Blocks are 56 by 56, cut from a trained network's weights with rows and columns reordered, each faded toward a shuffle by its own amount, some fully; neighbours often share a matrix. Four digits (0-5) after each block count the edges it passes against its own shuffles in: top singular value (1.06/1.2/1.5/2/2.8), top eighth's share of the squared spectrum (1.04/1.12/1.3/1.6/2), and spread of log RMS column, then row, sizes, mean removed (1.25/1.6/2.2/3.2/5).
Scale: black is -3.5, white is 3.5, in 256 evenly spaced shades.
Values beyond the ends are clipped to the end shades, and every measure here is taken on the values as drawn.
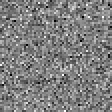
2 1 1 0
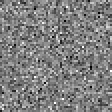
2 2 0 0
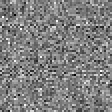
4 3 1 2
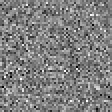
3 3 1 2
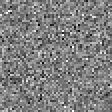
2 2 0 0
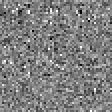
3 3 1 1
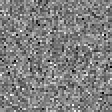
0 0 0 0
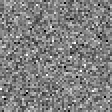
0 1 0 0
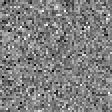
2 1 0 1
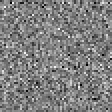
3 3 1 2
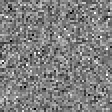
0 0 0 0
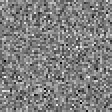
2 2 1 0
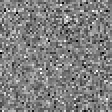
2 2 0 1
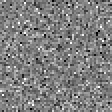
0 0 0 0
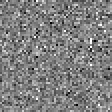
3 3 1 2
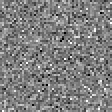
2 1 0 0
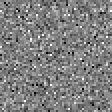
1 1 0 0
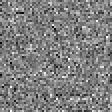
3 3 1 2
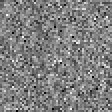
2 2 0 0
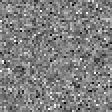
0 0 0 0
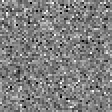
0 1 0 1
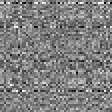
4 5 1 3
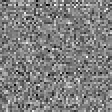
3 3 1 2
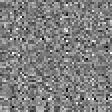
3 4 1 2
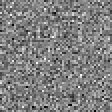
3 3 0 1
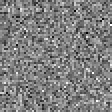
1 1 0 0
